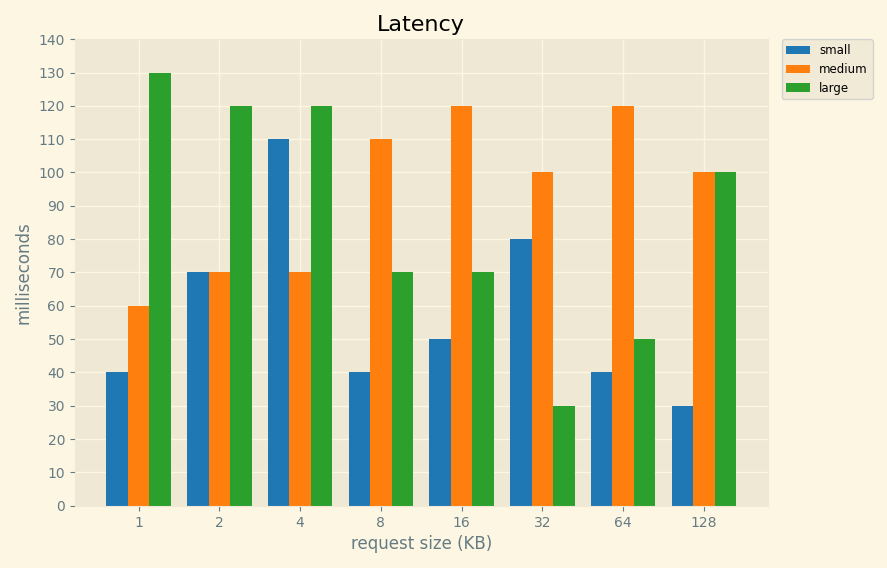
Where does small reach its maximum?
4
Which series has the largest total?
medium
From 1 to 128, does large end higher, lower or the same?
lower
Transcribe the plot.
Title: Latency
x-axis: request size (KB), ticks 1 2 4 8 16 32 64 128
y-axis: milliseconds, ticks 0 10 20 30 40 50 60 70 80 90 100 110 120 130 140
Legend: small, medium, large
Values:
small: 40 70 110 40 50 80 40 30
medium: 60 70 70 110 120 100 120 100
large: 130 120 120 70 70 30 50 100
